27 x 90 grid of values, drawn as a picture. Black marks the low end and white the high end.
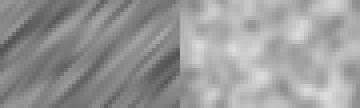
The table splits into one row of 2 panels. Panel 1,1: middling, slanting up to the right. Panel 1,2: high, blotchy.
